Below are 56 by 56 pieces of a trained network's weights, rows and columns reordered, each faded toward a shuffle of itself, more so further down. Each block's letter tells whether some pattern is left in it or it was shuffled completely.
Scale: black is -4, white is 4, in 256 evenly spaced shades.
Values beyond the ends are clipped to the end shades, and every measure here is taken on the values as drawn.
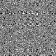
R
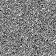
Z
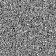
Z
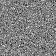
Z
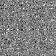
R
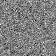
Z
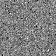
Z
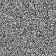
R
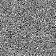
R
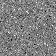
Z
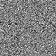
R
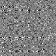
R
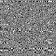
R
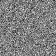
Z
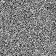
Z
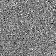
Z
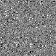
R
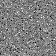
Z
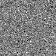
R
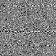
R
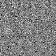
R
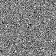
Z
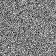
Z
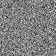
Z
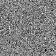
R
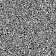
Z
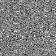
R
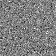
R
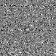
R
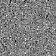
R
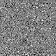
R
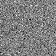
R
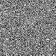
R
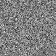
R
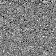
R
